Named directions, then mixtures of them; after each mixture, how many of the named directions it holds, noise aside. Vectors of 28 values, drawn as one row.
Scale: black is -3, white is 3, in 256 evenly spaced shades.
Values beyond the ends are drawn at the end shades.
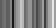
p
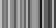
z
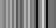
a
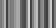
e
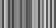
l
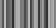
three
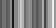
one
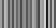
two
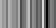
three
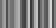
one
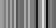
one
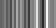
one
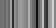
two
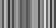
one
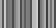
three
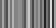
two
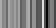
three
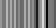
one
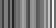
three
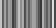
three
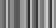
one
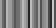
two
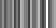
three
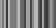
two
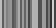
two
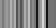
one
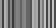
one
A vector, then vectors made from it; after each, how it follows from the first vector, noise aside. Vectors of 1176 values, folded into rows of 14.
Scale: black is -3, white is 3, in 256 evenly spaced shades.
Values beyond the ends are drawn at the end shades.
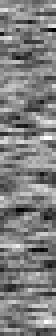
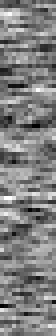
reversed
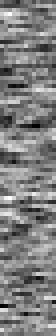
reversed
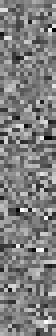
sign-scrambled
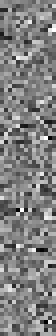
sign-scrambled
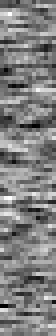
reversed
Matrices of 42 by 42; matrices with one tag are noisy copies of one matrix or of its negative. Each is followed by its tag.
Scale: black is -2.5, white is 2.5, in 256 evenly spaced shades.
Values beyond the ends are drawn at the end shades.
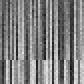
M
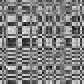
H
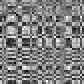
H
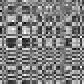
H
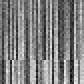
M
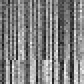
M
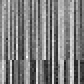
M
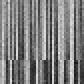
M
